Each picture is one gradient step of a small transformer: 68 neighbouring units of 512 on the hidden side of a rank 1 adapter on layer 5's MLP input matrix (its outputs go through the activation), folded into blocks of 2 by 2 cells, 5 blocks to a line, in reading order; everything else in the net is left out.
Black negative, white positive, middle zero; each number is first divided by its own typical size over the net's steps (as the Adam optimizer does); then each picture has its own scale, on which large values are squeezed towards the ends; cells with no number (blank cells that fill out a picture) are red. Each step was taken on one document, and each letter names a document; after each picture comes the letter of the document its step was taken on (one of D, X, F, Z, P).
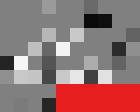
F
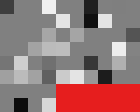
F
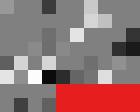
F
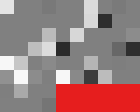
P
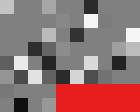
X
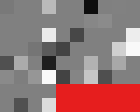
X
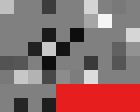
F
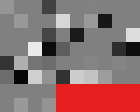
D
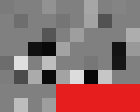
D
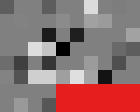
F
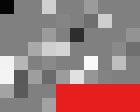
P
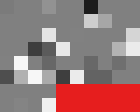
X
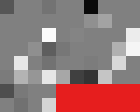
X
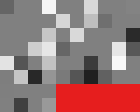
P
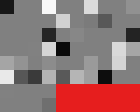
P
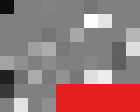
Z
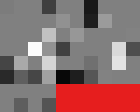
X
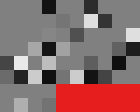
D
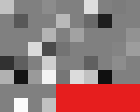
D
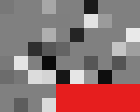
X
